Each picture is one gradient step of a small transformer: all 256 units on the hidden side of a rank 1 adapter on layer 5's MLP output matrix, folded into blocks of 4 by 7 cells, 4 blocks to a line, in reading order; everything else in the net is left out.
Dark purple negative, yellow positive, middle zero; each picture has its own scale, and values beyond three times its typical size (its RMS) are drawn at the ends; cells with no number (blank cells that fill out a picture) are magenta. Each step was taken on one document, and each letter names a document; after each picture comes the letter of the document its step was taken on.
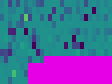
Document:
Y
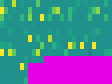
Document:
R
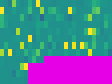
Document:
R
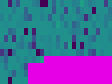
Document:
Y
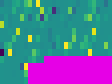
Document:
R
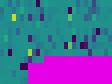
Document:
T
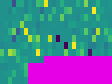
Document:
Y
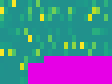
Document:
R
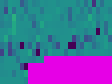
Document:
T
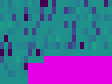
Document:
Y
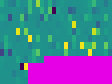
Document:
R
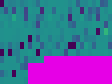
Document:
T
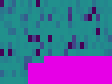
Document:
T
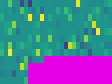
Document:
T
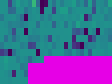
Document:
Y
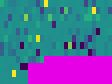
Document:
Y
